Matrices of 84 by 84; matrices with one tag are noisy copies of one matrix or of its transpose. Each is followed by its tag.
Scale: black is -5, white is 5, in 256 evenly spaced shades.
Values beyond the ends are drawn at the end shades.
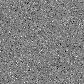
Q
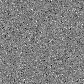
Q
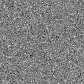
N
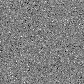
Q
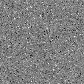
N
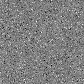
Q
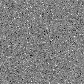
N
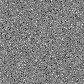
Q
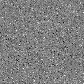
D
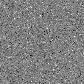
N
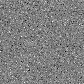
Q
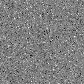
N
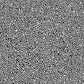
D
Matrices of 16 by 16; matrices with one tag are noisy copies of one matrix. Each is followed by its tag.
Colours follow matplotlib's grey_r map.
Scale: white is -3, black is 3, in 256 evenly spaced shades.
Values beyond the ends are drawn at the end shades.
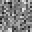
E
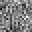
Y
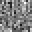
E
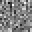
E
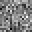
Y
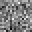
Y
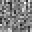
E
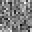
E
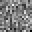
Y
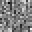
E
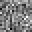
Y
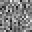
Y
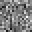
Y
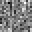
E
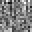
E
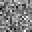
Y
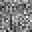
Y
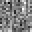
E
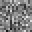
Y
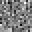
E
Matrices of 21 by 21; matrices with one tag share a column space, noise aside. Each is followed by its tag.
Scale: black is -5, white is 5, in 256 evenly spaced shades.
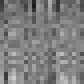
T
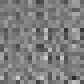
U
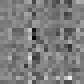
U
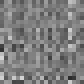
U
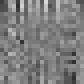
T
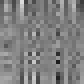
T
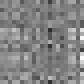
U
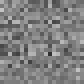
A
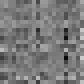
U
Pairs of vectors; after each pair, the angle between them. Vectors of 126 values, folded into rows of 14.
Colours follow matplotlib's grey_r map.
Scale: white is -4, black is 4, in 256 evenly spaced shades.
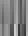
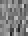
partly aligned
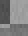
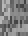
partly opposed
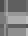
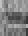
nearly opposite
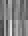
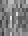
partly aligned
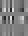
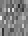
partly aligned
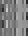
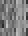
nearly parallel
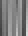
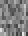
partly opposed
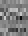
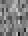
partly aligned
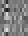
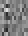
nearly opposite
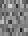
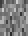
partly aligned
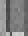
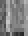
nearly opposite
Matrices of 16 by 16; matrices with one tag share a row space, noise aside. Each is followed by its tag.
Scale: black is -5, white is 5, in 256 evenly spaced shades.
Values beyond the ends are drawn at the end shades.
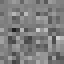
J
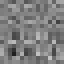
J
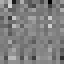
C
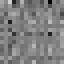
C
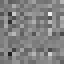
C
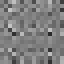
C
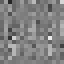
C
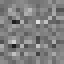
J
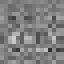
J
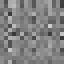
C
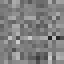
J
